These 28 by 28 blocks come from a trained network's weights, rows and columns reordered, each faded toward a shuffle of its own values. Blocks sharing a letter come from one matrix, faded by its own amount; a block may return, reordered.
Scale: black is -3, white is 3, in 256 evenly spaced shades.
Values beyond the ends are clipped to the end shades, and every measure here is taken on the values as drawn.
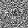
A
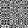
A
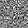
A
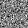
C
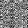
A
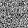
C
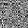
A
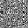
A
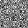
A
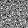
C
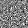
C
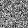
C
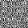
A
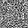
A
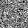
C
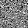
C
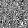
C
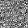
A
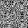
A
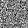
C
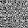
A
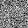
C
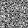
C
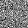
C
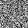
C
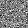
C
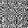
A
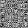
A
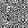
A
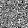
C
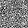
C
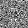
C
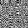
A
